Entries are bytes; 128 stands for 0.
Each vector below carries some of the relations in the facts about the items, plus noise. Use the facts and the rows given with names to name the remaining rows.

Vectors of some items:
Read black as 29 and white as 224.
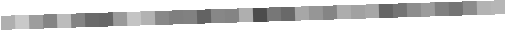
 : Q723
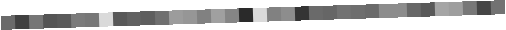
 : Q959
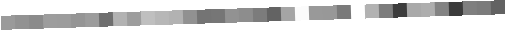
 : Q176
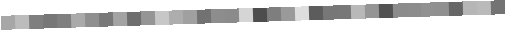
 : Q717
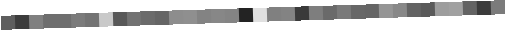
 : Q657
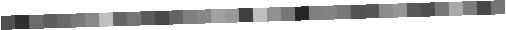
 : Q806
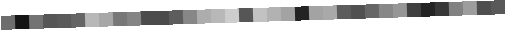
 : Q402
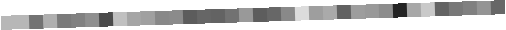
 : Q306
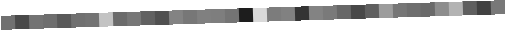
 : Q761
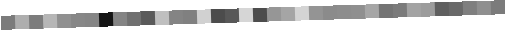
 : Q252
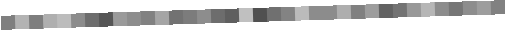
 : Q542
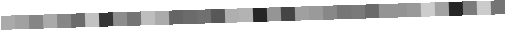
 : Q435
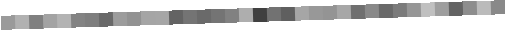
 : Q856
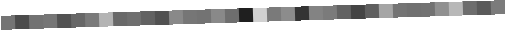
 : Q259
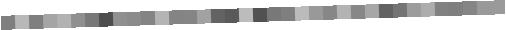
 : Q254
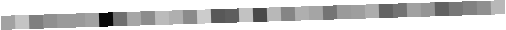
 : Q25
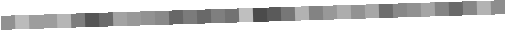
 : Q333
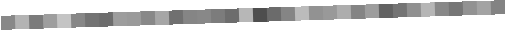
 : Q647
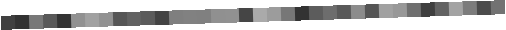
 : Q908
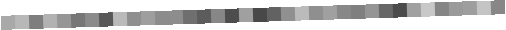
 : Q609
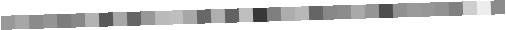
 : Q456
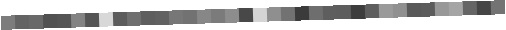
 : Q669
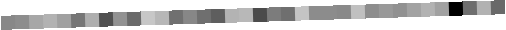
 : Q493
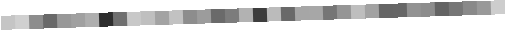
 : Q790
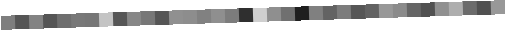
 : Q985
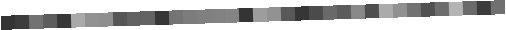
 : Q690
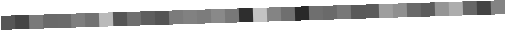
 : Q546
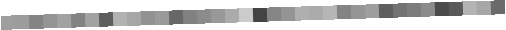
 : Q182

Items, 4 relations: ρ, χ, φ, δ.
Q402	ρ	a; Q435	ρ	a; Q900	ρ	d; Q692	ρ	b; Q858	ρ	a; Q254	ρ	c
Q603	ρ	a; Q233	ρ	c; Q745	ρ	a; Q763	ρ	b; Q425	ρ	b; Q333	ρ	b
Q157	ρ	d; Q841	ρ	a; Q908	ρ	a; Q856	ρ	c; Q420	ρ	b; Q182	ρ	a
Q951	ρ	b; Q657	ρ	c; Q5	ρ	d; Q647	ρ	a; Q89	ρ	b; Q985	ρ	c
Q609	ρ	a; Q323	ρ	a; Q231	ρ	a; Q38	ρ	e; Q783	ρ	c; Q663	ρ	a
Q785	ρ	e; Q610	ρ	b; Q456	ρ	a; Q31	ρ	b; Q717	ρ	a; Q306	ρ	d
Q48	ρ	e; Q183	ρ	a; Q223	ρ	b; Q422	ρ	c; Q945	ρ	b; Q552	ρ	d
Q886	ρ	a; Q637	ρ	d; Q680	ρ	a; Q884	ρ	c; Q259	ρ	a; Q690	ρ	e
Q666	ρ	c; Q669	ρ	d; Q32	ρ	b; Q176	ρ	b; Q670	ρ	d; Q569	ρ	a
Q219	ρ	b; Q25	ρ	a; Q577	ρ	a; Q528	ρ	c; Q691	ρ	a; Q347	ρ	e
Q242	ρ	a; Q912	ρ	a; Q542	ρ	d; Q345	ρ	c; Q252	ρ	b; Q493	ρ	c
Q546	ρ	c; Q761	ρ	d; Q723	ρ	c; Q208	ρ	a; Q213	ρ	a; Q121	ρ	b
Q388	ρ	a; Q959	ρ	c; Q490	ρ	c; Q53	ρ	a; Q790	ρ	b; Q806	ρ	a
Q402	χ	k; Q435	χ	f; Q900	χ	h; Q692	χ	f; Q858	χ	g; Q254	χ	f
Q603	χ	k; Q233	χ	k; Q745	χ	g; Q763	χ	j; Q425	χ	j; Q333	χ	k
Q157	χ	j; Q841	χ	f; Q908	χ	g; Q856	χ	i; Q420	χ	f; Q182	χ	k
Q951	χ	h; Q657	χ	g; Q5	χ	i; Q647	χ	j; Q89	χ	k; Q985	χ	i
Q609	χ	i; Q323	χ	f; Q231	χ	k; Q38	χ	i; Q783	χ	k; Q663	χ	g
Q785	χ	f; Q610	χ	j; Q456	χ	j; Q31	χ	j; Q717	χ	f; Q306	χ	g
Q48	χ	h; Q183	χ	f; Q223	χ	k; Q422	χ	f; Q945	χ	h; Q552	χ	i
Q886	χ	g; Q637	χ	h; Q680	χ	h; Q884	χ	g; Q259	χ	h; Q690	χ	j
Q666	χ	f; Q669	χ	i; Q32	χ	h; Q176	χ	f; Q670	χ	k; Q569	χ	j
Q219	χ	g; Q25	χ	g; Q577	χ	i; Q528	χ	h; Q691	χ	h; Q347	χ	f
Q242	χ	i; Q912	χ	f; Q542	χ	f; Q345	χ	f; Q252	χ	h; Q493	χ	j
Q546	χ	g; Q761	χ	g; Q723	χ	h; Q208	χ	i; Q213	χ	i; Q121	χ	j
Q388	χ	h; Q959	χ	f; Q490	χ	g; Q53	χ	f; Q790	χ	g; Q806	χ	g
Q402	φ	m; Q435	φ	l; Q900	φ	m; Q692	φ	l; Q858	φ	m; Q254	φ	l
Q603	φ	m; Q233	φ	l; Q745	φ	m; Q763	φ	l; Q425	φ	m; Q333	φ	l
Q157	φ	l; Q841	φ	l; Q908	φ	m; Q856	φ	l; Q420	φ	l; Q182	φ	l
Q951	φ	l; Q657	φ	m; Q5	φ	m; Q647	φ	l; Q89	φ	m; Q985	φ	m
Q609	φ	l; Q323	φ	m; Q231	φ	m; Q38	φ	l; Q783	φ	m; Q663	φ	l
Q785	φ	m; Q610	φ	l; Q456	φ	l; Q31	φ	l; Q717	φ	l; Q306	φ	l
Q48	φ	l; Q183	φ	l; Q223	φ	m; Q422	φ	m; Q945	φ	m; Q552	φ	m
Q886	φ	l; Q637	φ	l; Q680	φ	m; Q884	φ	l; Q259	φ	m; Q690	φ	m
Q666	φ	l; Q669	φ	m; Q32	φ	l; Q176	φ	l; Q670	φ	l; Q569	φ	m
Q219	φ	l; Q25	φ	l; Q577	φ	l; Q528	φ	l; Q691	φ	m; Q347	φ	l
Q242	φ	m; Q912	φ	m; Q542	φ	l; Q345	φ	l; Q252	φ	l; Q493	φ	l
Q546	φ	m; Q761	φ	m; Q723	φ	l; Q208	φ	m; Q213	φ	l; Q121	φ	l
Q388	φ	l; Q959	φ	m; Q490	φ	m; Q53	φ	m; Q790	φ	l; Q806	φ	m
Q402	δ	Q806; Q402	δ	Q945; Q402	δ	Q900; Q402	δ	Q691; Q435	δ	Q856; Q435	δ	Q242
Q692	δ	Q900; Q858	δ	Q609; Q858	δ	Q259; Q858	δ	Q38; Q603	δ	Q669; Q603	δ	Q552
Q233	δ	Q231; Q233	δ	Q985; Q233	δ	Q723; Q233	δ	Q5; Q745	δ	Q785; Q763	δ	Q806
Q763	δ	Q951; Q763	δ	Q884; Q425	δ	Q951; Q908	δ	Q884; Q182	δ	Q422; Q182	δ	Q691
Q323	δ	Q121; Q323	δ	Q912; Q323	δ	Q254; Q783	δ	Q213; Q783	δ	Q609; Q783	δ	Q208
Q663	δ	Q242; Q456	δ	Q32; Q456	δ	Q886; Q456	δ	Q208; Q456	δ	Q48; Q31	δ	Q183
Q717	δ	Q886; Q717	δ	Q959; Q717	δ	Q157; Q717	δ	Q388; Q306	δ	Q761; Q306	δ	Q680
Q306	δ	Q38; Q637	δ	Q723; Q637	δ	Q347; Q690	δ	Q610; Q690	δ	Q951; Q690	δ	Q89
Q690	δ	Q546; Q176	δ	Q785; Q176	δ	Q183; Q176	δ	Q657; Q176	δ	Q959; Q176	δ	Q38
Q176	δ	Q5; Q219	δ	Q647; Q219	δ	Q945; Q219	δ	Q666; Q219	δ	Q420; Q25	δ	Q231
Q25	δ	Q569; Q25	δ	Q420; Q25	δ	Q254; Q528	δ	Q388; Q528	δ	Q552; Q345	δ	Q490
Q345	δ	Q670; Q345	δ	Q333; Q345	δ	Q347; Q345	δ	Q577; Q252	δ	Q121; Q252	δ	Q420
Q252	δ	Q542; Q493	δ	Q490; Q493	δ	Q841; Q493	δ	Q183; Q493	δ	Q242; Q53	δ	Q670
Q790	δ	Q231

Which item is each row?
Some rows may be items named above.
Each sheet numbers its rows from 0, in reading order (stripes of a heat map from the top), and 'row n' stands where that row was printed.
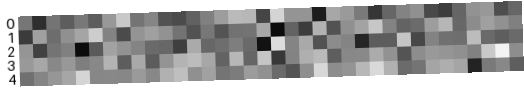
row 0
Q900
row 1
Q951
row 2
Q858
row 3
Q456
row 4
Q183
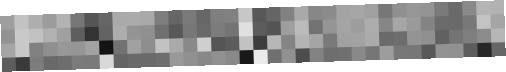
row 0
Q347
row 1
Q670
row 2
Q25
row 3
Q785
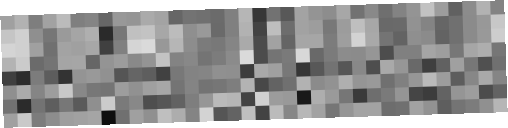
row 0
Q856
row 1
Q790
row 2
Q233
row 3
Q388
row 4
Q908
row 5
Q841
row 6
Q900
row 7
Q25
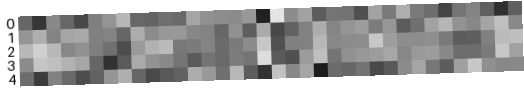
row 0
Q745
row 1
Q213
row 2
Q637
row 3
Q670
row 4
Q208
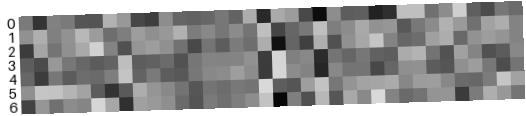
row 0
Q242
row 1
Q157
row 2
Q951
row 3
Q490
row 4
Q422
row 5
Q670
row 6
Q763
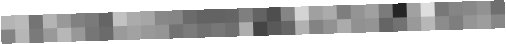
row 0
Q38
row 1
Q610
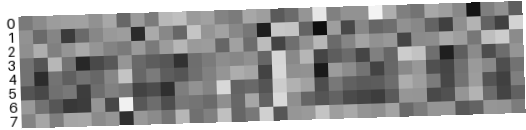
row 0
Q31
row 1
Q231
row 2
Q886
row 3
Q53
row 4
Q691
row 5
Q323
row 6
Q552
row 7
Q219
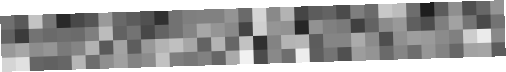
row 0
Q53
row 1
Q945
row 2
Q456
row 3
Q528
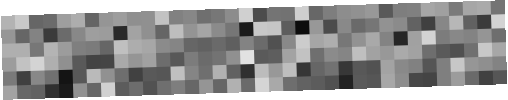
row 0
Q388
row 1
Q231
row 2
Q38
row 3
Q345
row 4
Q783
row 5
Q603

